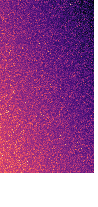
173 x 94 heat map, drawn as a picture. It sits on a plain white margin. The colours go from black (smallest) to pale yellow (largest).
The texture is fine-grained noise. Values rise toward the bottom left. Overall the values sit about 40% of the way up the scale. The ninth with the highest average is the bottom left. The ninth with the lowest average is the top right. No regular stripes run through it. Neither half mirrors the other.
